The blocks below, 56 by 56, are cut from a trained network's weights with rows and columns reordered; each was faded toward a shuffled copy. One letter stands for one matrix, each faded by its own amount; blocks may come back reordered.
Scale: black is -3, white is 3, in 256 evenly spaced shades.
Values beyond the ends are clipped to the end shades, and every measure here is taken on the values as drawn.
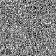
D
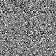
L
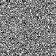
D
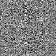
D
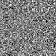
D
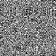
D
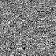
L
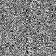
D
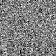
D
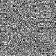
D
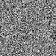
D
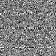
L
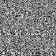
L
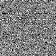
L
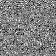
L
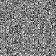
D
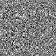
D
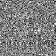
L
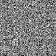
D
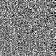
D
